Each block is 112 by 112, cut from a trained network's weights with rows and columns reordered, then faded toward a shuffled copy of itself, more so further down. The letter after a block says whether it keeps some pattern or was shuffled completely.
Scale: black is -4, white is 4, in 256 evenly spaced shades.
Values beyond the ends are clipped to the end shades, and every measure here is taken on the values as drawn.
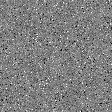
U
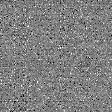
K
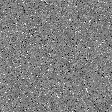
U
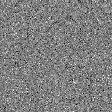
K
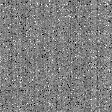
K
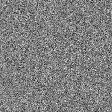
K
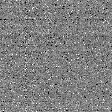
K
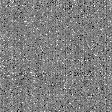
K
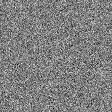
U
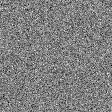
U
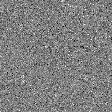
K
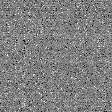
K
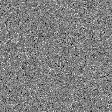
K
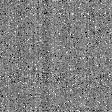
K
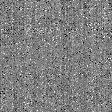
K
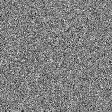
K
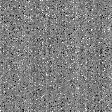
K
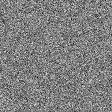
U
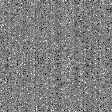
K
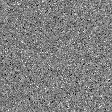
U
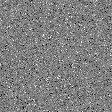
U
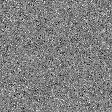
U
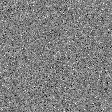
U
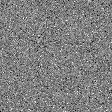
U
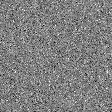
U
